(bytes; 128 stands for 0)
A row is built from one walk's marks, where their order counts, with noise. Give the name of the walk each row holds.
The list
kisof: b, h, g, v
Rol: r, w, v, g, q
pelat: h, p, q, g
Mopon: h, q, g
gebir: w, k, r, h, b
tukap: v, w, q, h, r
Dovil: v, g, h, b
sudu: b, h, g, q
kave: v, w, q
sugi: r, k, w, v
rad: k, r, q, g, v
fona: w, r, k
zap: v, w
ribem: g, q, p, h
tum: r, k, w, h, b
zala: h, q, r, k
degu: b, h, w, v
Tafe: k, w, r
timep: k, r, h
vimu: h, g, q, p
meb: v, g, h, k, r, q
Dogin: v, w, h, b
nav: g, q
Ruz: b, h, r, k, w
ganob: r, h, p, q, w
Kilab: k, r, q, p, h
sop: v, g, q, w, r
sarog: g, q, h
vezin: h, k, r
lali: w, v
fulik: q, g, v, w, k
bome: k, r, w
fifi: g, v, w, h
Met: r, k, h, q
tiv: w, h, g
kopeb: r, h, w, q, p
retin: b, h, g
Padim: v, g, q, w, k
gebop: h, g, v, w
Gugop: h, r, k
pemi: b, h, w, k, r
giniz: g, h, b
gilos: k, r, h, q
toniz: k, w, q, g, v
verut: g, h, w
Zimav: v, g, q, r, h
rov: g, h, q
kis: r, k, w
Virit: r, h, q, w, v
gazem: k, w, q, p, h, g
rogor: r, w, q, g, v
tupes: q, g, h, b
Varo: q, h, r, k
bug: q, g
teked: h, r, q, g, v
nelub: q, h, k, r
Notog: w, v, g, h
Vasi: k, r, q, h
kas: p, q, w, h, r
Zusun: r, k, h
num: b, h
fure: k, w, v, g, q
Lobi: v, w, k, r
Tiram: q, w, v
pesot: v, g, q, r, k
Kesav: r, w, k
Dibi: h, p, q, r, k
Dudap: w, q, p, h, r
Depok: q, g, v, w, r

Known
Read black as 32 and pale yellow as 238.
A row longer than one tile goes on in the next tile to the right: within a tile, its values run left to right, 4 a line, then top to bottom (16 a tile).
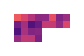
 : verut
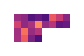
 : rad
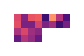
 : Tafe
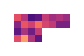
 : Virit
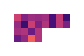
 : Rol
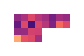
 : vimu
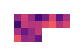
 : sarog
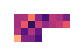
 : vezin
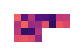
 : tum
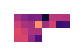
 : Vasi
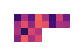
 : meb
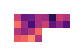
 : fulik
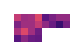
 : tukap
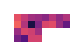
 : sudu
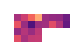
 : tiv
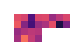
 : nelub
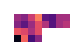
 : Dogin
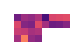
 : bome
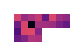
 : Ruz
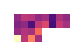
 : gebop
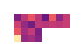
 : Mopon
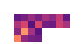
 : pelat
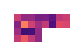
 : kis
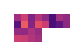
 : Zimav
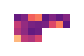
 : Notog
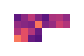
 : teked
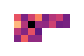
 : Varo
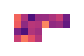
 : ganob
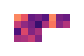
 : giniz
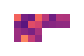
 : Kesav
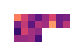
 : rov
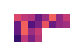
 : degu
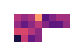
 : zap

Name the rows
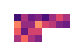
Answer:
gilos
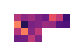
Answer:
fure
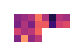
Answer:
Dovil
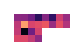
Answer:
Met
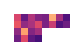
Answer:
toniz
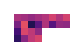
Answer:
pemi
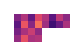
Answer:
pesot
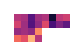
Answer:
Depok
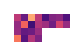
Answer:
gebir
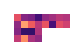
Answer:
sugi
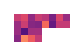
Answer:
kopeb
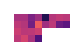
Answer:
Kilab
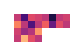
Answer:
tupes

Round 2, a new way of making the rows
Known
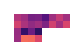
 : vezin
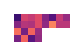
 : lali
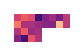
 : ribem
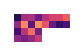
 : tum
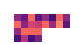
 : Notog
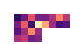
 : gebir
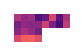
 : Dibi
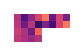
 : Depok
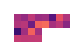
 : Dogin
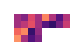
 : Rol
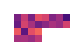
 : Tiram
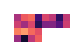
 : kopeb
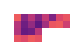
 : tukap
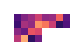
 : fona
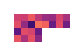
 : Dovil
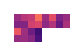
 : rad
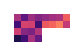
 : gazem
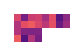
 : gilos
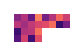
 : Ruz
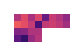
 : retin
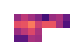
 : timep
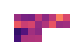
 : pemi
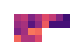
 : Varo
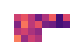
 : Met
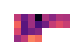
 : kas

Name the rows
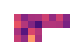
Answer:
nelub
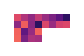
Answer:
bug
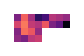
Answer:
Zusun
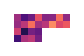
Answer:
Tafe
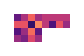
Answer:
giniz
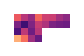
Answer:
pesot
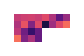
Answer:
nav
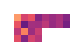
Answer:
Zimav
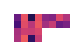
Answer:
kis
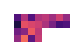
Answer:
Kesav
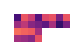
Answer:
Virit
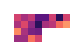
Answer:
pelat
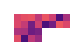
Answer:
rov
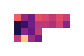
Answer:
Padim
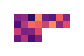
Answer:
bome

